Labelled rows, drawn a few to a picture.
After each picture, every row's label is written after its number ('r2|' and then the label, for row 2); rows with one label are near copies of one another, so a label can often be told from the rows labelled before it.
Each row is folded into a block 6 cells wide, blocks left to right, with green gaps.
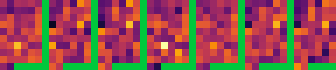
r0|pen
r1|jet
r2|jet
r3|pen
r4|pen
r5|jet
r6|jet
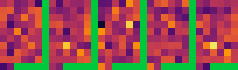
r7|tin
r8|pen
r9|jet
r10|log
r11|pen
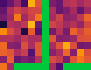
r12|jet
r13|pen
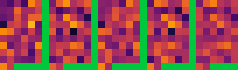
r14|jet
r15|log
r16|jet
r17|log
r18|log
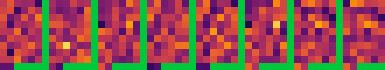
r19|tin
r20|pen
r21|jet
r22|tin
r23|tin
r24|jet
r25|log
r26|log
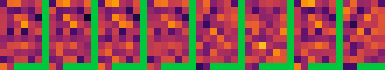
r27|log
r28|log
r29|log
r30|log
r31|tin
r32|pen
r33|log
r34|tin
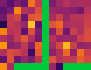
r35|jet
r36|pen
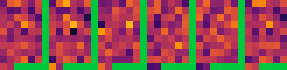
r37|log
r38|log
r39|jet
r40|tin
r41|tin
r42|log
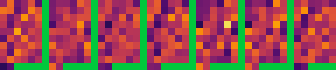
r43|tin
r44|jet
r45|tin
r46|tin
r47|jet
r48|jet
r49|tin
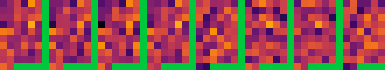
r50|jet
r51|jet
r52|jet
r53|jet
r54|tin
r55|log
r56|log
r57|tin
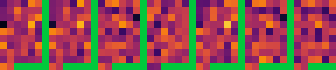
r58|jet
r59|jet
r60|log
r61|tin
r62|jet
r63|log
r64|log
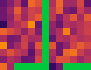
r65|jet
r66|tin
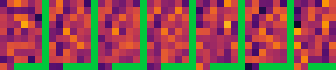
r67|log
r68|tin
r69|tin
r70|tin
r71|jet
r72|tin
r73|jet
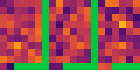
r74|pen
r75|tin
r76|log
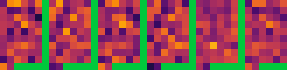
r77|log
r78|tin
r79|log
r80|tin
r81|pen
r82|log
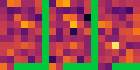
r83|log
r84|log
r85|pen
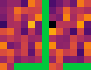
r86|jet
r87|jet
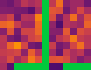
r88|pen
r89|tin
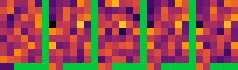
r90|tin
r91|jet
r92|log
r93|jet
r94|jet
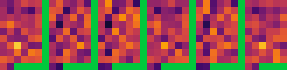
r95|pen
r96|tin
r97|tin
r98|pen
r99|tin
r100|pen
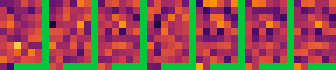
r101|pen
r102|jet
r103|log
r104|tin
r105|log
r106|log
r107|log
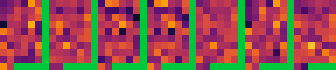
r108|jet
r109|pen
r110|log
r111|log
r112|pen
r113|jet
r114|pen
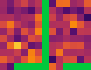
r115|pen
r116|log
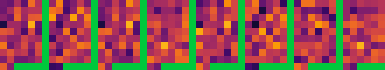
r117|jet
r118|tin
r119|jet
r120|pen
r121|jet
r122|tin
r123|log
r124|pen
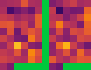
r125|pen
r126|pen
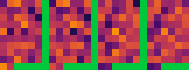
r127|log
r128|log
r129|tin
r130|tin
